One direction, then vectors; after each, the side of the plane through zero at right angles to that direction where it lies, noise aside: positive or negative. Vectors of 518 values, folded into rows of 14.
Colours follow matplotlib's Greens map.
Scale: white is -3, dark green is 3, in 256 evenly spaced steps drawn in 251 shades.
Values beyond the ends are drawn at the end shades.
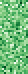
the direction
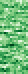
negative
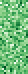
positive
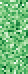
positive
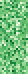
negative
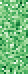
positive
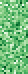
positive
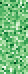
negative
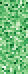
negative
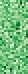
positive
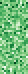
negative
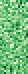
positive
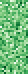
positive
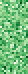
positive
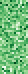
negative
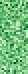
negative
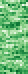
positive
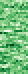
negative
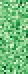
positive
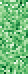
positive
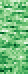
positive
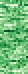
positive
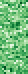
positive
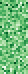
negative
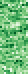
negative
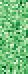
positive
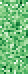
positive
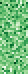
negative
